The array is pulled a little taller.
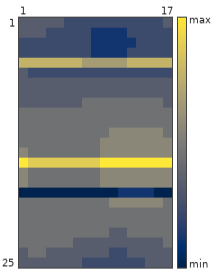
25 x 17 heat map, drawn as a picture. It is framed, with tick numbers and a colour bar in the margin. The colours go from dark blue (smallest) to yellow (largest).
Calmest part: bottom left. Odd lines: rows 5, 15 and 18. Average level on the scale: 40%. Ninth with the highest average: middle right.
